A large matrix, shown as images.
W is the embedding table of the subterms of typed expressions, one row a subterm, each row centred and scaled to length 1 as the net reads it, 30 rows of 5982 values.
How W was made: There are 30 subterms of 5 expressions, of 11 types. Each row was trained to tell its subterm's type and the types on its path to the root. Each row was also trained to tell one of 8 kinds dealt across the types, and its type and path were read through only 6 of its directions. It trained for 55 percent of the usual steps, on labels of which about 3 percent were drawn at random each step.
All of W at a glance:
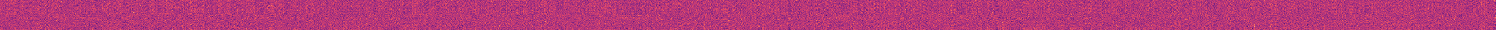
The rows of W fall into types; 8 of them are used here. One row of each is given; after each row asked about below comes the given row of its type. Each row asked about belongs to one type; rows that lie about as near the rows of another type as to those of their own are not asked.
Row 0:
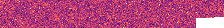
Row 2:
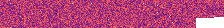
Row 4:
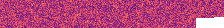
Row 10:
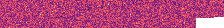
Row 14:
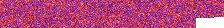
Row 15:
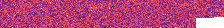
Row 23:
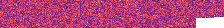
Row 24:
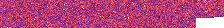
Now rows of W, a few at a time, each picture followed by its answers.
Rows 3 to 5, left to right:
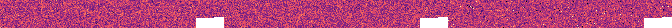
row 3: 14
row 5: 10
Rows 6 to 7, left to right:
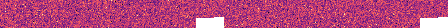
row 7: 4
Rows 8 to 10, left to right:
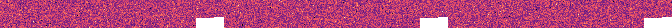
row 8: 23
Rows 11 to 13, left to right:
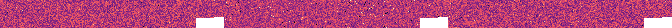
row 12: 10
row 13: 0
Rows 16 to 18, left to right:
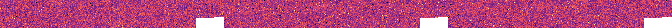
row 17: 15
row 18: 15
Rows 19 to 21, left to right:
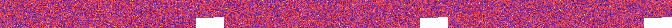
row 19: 10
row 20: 4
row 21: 24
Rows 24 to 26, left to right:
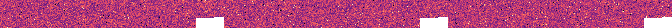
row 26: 4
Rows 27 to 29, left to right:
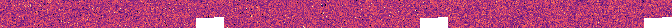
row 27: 24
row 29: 24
